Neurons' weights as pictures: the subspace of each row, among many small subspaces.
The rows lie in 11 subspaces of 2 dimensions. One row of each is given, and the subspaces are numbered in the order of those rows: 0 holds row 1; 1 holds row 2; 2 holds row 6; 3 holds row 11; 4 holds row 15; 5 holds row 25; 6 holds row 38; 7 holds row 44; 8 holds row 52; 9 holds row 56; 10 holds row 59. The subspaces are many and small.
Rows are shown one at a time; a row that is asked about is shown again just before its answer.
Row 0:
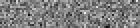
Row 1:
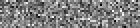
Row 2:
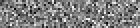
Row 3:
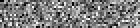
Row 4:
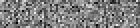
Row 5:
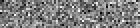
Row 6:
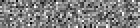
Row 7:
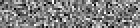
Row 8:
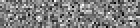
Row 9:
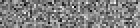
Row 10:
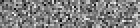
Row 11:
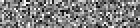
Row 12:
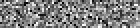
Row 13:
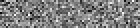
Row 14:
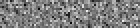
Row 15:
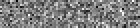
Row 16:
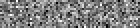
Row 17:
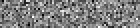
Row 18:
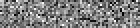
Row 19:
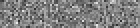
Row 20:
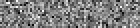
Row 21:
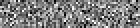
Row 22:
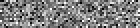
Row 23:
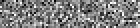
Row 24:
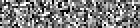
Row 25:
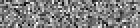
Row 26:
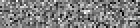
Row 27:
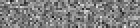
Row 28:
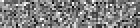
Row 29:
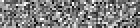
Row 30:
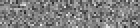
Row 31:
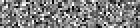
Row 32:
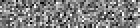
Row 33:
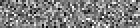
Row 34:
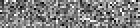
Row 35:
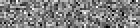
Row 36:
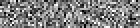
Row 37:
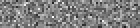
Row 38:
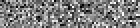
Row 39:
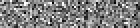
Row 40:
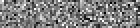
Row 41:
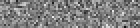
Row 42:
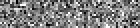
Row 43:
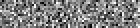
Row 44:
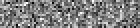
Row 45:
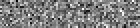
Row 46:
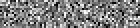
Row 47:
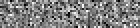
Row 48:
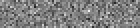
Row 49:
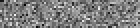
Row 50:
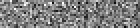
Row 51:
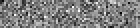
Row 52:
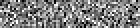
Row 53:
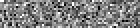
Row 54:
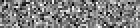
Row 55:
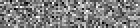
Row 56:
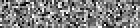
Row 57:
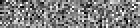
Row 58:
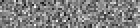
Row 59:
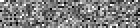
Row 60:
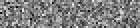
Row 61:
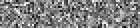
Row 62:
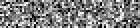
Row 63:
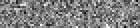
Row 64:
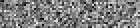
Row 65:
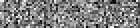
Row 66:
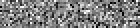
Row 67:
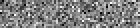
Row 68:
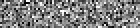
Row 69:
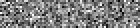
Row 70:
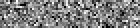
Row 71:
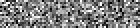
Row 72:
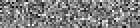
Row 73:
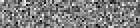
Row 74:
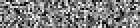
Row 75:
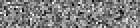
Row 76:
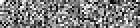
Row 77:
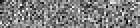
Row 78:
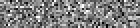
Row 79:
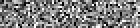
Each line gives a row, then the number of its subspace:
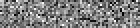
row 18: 0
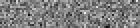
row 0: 8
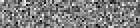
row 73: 3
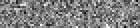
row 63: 8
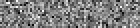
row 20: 5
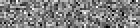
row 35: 8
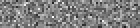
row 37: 0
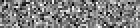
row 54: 9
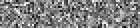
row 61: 5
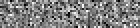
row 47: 2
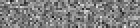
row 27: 4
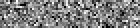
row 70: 1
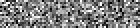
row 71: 7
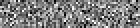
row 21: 8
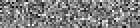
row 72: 0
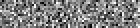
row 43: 2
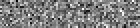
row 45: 4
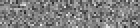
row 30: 8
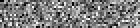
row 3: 10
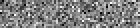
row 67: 5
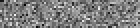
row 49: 10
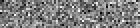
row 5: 5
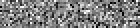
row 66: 4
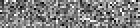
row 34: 0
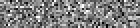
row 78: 6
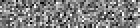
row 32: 2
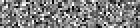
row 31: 9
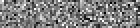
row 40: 0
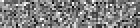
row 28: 7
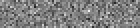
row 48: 1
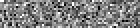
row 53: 10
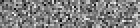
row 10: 4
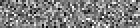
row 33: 1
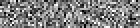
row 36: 8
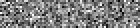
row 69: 7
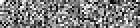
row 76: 9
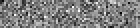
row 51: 9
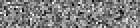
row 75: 10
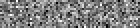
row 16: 2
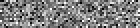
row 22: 10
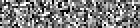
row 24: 9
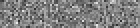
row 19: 3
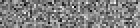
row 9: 6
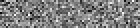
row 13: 7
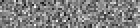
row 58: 2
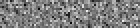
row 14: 2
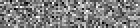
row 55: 6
